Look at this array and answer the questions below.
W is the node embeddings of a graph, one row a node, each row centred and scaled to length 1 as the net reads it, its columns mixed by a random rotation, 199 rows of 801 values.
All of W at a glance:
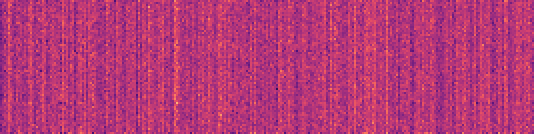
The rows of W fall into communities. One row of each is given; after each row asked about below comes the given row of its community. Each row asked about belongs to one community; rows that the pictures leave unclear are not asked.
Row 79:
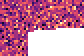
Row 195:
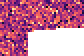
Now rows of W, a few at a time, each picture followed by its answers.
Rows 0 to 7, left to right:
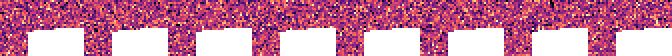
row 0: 195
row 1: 195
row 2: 195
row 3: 79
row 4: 79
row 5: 195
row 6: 79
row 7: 195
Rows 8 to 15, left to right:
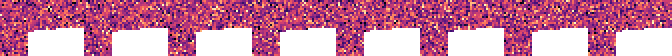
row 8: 195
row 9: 79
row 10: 195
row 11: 79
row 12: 79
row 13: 79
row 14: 195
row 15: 79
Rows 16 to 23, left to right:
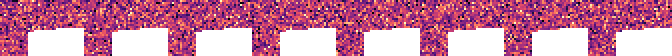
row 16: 79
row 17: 195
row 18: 195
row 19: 79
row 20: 195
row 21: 79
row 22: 195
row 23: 79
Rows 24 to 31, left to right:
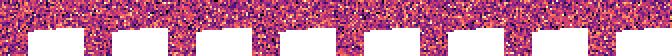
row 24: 79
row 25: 195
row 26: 195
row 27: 195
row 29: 195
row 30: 195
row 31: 195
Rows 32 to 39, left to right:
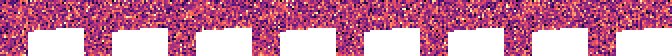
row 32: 79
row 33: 79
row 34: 195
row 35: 79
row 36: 79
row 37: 195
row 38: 79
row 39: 195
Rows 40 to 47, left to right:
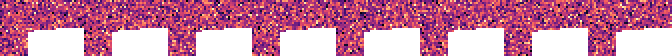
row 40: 79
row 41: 79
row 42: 195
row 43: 79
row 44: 79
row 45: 79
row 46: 195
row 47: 195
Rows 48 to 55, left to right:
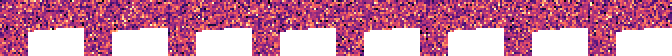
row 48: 79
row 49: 195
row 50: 79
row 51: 79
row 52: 195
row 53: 79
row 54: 195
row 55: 79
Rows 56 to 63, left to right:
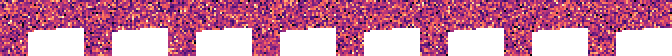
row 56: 195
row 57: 79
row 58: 195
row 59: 79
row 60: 79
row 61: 79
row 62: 79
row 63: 195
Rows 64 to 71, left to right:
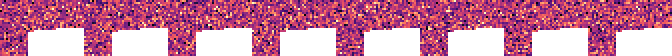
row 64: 79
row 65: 79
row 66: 195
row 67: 195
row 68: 195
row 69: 79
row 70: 195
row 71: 195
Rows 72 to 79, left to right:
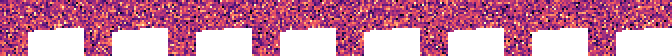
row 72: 79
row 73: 79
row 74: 195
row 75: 79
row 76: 79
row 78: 195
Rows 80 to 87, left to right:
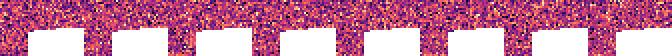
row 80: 195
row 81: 195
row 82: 79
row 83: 195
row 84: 79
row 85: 79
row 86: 195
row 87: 79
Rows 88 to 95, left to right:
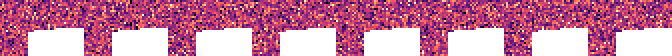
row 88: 79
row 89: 79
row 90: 79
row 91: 195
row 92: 195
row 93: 79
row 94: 79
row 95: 195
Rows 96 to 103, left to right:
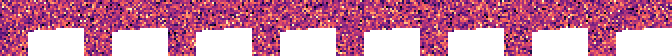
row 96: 79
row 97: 195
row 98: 79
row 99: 195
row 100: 195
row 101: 79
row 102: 195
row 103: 79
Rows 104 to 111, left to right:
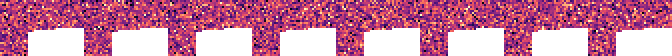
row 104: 195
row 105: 79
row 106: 79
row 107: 79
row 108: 195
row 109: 195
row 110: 79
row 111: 195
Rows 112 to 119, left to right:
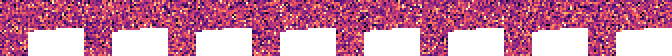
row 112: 195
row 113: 79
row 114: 195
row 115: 79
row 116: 79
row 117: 195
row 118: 79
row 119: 195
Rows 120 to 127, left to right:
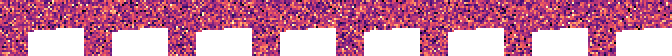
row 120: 195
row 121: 79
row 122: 79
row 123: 195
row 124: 79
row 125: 79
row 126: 195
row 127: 195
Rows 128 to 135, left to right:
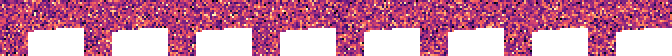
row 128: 79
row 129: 79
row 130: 195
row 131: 79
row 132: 195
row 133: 195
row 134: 195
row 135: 195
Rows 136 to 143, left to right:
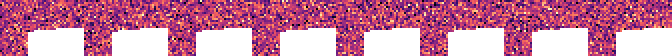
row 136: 79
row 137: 79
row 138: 195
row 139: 79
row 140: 195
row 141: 195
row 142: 195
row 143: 195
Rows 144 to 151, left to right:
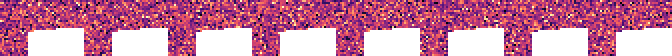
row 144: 195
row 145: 195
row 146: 79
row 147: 195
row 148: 195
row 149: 195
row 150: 195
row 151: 195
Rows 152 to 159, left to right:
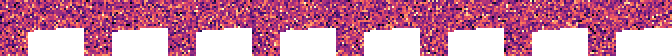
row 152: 79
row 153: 79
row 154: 79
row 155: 79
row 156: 79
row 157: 195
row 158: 79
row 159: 195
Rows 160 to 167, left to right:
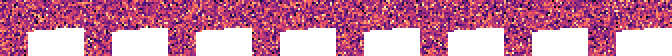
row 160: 195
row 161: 195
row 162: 79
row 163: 195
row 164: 195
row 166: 195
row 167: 79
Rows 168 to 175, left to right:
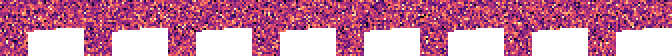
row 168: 195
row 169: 79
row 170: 79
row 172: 79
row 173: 195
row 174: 195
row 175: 195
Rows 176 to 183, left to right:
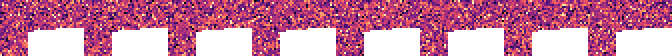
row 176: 79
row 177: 79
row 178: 79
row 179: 195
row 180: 195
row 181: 195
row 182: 79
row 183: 195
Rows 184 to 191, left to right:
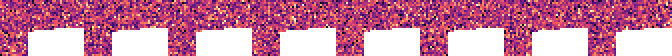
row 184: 195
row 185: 79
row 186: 195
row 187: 195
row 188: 79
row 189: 79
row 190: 79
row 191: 79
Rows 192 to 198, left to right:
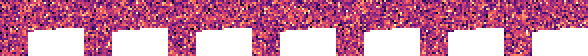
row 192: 79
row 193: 195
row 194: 79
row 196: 79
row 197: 79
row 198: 79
